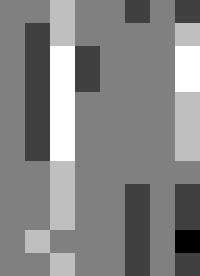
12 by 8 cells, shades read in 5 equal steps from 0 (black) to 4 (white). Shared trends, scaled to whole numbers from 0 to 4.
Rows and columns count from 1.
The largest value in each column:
2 3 4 2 2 2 2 4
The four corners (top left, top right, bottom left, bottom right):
2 1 2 1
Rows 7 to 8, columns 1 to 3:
2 1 4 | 2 2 3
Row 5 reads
2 1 4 2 2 2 2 3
